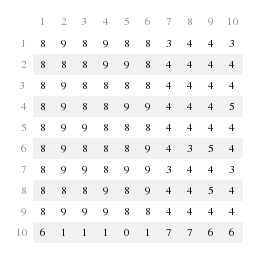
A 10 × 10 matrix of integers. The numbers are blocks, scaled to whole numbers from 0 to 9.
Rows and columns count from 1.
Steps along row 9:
up same same down same down same same same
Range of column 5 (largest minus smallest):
9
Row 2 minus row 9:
0 -1 -1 0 1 0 0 0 0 0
